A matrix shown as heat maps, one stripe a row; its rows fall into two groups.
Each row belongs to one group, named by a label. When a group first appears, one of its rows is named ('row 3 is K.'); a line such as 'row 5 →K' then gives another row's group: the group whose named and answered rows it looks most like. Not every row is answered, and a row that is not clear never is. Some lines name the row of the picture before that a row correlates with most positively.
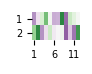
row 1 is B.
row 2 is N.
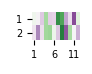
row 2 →B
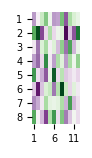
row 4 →B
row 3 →B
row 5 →N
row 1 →B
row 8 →N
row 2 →N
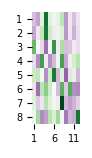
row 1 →B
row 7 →B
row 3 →N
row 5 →N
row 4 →B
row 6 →B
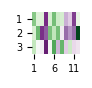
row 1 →N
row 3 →N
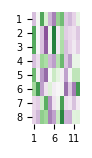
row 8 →B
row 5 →N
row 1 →B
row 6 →N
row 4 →B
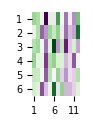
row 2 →N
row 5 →N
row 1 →N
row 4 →N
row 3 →N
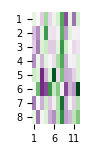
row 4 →B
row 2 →B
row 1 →B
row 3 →B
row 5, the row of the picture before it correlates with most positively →6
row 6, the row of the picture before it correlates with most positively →2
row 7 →B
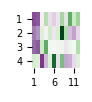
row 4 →N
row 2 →B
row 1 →B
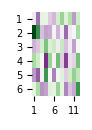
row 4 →N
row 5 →B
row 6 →N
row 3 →B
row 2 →N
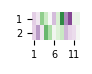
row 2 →B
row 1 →B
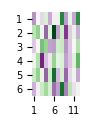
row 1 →B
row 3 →B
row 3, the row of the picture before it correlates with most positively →1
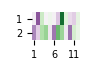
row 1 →B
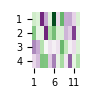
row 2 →N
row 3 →B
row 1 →N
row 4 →B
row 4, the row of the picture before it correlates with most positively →2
